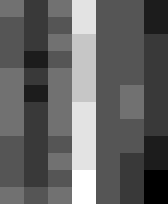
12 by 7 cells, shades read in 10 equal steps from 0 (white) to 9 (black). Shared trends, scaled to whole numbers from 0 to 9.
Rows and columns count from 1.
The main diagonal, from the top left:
5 7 5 2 6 5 7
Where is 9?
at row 11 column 7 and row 12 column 7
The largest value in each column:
6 8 6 2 6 7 9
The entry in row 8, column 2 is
7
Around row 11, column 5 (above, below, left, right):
6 6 0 7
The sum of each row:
38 40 39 41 38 38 36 37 40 40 41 38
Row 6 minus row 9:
-1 1 -1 1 0 -1 -1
